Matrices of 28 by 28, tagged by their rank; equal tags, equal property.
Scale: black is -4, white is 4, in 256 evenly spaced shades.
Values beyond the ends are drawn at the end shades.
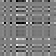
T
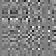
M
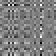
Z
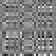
Z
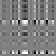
T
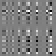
T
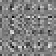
M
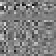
M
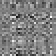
M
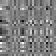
Z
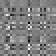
Z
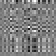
Z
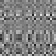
Z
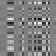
T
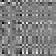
Z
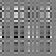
T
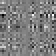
M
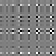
T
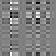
T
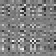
M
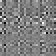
M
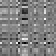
Z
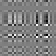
T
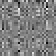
M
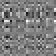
M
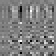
Z
